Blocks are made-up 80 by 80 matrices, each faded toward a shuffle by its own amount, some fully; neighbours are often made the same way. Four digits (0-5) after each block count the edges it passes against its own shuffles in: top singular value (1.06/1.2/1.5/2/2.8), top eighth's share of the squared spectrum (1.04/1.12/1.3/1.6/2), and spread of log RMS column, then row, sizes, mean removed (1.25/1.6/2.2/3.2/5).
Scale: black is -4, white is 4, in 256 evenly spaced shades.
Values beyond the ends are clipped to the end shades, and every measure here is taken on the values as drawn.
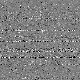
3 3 0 3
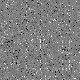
3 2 1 0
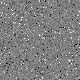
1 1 0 0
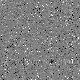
3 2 1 0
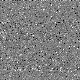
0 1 0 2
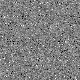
0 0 0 1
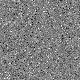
0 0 0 0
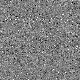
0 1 0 1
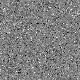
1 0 0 1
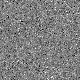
0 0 0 0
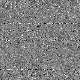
2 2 0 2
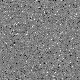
0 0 0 0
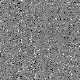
1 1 2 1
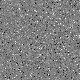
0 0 0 0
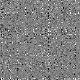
2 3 3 2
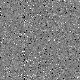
2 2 2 0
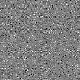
4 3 1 1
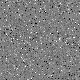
1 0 0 0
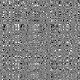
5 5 3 3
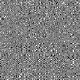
4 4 2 3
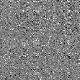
4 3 2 2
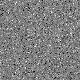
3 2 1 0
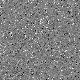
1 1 0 0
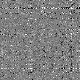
3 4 2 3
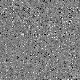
2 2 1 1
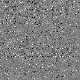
3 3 1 2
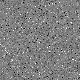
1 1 0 1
